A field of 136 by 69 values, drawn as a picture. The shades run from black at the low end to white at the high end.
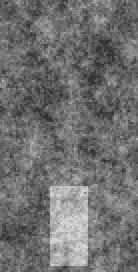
In the bottom middle lies a patch that is higher than the rest. There are no regular stripes. The field is mottled with small blotches. The bottom middle is the ninth with the highest average.
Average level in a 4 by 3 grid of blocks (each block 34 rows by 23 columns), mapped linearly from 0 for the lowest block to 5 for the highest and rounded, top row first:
0 1 0 | 0 0 0 | 1 2 1 | 0 5 1
